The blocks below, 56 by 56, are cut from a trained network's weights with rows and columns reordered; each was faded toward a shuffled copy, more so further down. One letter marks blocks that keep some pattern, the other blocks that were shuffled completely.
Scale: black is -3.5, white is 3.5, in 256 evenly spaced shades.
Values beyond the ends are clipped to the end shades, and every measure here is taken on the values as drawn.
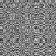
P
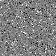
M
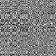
P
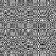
P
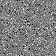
M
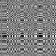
P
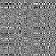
P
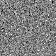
M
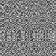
P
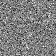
M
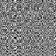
P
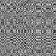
P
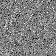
M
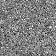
M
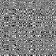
P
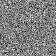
M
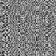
P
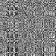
P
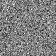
M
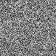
M
